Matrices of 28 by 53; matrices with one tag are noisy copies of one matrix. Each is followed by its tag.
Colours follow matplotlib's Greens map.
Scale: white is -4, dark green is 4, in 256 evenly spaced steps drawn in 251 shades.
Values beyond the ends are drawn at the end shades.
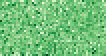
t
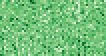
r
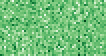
r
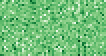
r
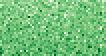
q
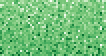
q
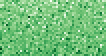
q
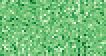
r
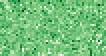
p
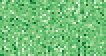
r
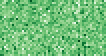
r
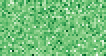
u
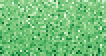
q
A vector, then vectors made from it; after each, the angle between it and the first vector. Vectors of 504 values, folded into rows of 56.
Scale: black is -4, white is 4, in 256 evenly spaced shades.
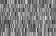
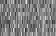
nearly parallel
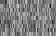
nearly parallel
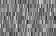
orthogonal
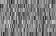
nearly opposite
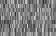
nearly parallel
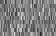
partly aligned
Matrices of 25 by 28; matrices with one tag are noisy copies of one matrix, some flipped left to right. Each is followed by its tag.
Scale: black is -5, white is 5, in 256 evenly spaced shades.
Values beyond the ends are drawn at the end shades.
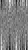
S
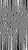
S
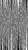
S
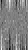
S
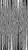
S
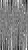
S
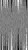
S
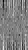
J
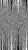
S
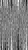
S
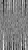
J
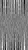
J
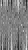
S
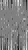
S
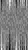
S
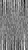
J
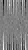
J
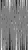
S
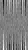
J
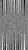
J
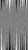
S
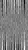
J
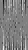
J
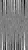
J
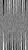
J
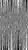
S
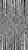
J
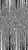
S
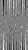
J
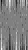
S
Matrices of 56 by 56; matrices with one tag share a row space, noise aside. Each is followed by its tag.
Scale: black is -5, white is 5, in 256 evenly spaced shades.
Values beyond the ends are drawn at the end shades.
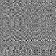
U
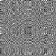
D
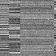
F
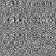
U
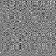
U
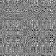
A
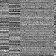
F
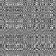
A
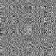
D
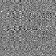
U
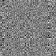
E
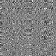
D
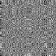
D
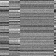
F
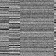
F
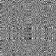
D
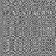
U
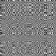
D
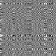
D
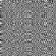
D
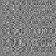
U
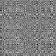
A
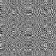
D
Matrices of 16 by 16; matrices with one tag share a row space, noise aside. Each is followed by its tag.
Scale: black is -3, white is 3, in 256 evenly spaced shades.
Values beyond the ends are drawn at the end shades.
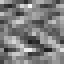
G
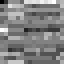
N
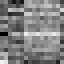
N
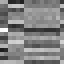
N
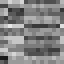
N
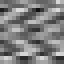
G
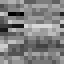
N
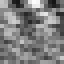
G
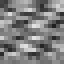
G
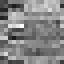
N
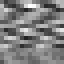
G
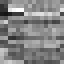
N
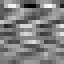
G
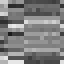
N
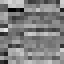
N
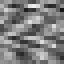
G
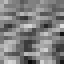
G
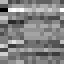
N
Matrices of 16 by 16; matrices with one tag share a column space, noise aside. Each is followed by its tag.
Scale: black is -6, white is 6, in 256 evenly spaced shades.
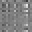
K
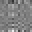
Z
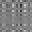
K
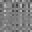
K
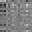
K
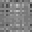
K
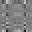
Z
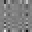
Z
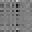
K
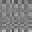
Z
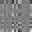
Z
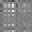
K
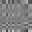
Z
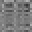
K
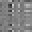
K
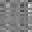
K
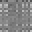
K
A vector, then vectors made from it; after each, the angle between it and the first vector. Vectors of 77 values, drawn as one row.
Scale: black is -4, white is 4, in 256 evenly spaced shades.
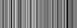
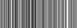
nearly opposite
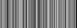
partly opposed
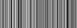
nearly parallel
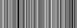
orthogonal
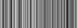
nearly parallel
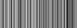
nearly parallel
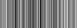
partly opposed
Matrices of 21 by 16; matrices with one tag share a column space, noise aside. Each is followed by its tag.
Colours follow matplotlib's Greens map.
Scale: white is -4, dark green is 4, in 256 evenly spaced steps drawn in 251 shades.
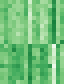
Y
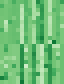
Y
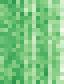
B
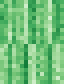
Y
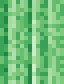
B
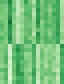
Y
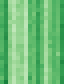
B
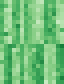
Y
